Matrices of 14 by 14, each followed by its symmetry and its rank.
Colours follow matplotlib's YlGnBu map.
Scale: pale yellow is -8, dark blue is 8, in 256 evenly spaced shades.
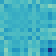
symmetric, rank two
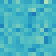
neither, rank three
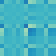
symmetric, rank one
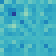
symmetric, rank three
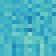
neither, rank three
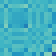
symmetric, rank two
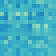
neither, rank three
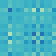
symmetric, rank one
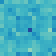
symmetric, rank three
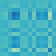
symmetric, rank one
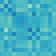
symmetric, rank three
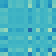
symmetric, rank one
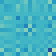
symmetric, rank two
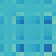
symmetric, rank one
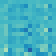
neither, rank three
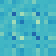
symmetric, rank two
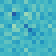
symmetric, rank three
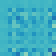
symmetric, rank two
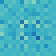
symmetric, rank three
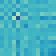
symmetric, rank two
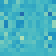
neither, rank three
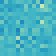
neither, rank three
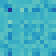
symmetric, rank three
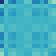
symmetric, rank one
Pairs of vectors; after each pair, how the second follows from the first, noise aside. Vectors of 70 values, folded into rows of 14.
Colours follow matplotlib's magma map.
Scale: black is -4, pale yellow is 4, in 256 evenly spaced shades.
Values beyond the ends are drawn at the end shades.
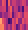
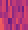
shrunk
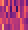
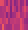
shrunk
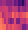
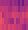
shrunk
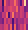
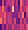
wrapped around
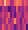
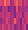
shrunk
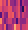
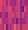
shrunk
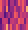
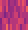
shrunk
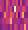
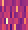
wrapped around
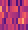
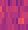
shrunk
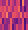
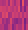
shrunk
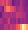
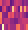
shuffled
